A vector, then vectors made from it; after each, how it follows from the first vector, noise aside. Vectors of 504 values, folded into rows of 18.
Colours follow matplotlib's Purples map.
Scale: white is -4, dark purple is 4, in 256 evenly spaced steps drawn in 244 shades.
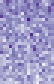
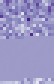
partly zeroed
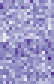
wrapped around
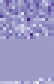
partly zeroed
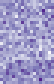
wrapped around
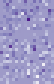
partly zeroed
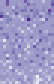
partly zeroed
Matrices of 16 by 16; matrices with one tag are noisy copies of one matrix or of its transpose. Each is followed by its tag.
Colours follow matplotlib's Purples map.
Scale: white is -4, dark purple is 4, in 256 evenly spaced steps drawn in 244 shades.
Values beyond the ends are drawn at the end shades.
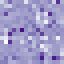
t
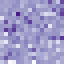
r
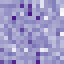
r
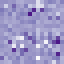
t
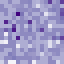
r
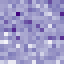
r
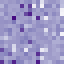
r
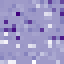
r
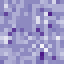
t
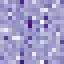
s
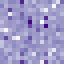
s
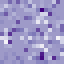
t
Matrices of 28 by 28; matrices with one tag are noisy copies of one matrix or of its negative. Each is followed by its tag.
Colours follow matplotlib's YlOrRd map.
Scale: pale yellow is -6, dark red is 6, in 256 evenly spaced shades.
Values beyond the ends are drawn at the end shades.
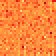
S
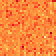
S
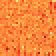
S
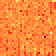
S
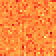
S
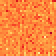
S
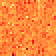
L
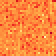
S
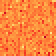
S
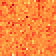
L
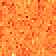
L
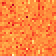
L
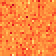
L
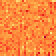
S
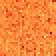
S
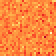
S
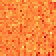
S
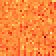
S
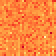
S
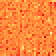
S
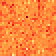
L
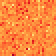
L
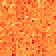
L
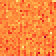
S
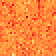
L
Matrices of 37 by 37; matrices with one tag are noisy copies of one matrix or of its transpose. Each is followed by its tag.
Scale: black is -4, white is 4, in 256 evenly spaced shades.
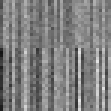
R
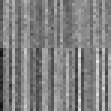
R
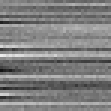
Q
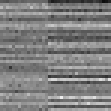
R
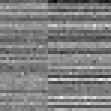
R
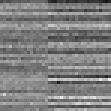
R
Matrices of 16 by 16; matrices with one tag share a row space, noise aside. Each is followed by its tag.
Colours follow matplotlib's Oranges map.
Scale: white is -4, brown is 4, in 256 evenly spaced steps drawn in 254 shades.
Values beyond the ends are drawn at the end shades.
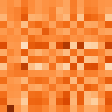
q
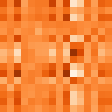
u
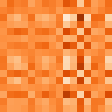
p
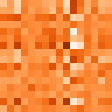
u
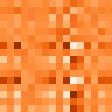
u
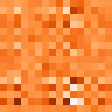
u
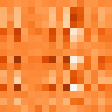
u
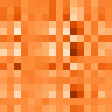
u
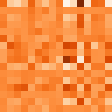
p
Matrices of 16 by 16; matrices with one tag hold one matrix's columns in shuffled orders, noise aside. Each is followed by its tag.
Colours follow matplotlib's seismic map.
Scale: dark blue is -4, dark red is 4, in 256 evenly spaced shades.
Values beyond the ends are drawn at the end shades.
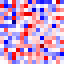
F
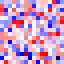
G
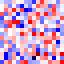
G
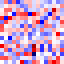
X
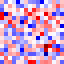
X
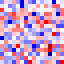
X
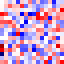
X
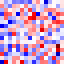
X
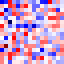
F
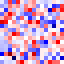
G
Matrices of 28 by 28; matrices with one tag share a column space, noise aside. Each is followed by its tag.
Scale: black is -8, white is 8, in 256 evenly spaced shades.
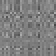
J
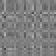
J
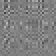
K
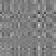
J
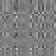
J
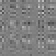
K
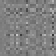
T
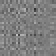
T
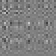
K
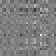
T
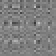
K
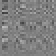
K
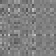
T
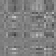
J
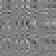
K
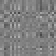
J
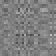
T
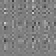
K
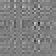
K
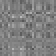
J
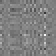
T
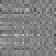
T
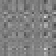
J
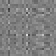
T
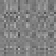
J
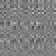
K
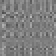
J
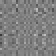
T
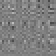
K
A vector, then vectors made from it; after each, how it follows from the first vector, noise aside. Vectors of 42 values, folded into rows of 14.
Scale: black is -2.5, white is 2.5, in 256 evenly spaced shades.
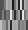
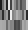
wrapped around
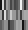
wrapped around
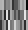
wrapped around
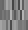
shrunk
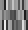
wrapped around
